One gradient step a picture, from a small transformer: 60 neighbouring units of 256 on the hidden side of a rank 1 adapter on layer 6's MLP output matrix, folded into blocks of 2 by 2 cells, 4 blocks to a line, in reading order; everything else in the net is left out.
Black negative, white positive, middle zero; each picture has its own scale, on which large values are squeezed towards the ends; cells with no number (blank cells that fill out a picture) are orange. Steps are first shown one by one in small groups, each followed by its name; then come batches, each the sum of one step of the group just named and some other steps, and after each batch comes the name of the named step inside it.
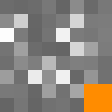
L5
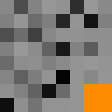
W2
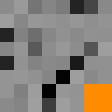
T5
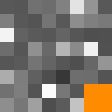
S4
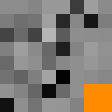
W2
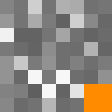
T5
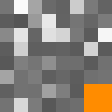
S4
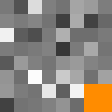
W2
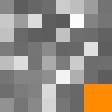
S4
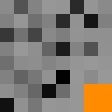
W2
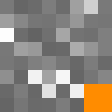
L5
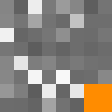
T5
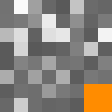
L5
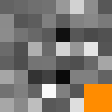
S4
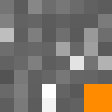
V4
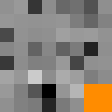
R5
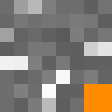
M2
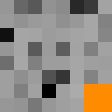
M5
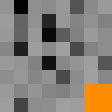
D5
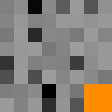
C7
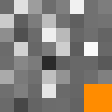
D5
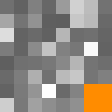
V4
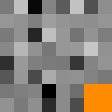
C7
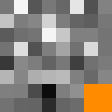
R5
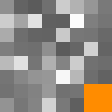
R5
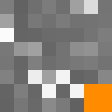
V4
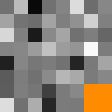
C7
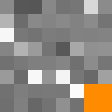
M5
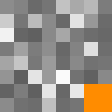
M5
